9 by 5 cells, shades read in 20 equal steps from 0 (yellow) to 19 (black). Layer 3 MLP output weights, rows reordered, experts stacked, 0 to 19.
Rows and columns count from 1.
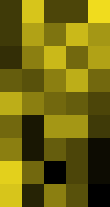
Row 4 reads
11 12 8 4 10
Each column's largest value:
15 17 19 13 19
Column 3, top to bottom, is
13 9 3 8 10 6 11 19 8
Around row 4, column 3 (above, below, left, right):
3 10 12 4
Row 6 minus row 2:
-4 12 -3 3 8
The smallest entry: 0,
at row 1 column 5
